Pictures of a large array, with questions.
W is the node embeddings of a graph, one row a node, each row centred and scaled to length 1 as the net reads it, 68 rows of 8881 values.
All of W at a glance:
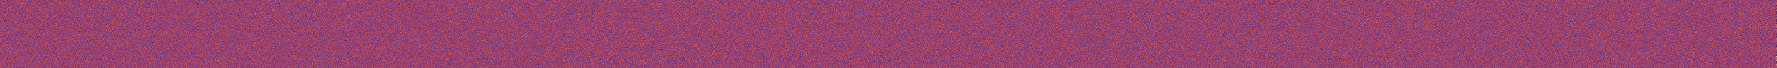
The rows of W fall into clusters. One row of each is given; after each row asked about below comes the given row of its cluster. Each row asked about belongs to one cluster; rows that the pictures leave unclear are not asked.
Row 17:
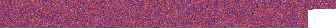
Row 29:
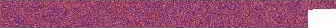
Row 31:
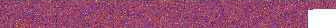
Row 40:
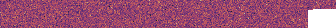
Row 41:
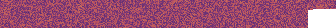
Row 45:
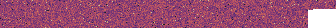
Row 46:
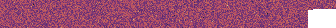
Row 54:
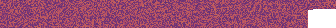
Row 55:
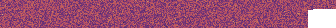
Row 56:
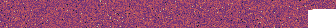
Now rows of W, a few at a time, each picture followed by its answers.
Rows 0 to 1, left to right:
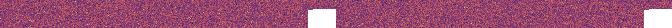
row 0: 17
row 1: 54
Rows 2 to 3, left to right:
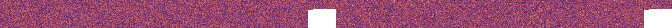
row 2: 56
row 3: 29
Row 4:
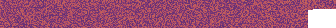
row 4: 29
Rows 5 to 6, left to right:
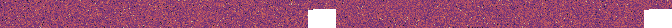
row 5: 45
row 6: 46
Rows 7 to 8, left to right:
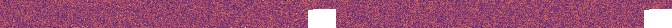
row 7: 29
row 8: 41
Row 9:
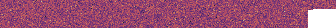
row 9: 55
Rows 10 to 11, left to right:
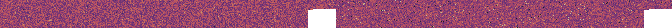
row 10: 41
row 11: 45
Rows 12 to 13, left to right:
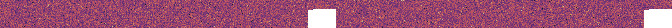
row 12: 41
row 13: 54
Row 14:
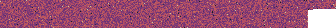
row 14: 54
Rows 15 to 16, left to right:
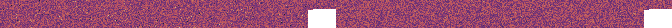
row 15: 17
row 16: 55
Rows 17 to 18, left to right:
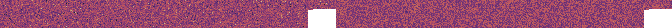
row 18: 41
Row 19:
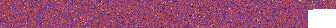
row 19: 56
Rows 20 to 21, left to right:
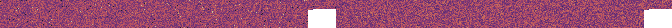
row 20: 54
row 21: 45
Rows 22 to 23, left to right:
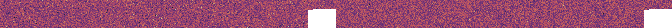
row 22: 29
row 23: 46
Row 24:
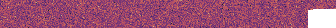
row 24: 41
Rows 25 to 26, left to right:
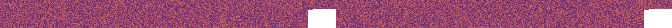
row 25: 17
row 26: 29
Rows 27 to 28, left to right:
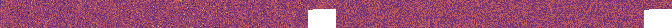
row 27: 41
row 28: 54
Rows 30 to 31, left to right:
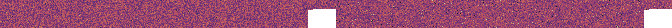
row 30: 17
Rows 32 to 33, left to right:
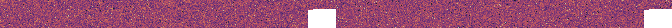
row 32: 31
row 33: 45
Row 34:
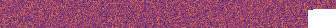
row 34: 55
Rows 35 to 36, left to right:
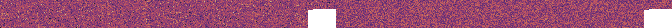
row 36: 54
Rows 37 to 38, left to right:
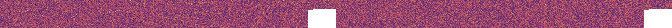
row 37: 56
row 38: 46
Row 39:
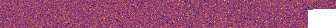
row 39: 17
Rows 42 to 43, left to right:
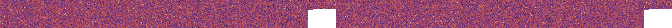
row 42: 54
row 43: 17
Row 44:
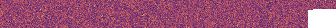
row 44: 46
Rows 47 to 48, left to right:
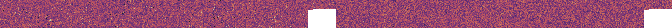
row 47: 41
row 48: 31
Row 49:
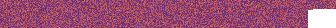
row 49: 56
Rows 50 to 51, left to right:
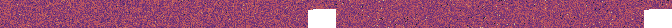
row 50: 41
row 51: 46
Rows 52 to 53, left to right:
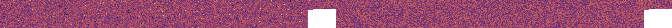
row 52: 54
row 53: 29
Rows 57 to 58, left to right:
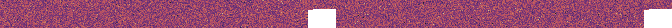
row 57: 29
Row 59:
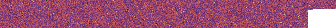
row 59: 17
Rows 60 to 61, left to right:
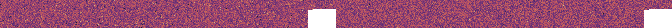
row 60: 46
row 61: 46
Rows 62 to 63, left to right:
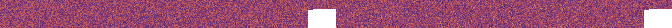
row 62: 55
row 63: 40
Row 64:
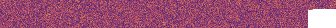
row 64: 56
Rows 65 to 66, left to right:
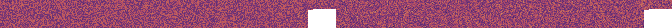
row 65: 17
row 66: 29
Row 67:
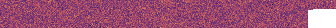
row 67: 31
